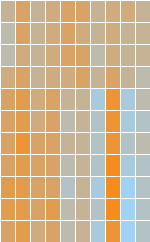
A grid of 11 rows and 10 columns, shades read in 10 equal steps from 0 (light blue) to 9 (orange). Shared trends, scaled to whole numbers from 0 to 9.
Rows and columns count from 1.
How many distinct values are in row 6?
8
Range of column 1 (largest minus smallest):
4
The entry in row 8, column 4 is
6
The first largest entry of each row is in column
2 2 5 2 8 8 2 8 8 8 8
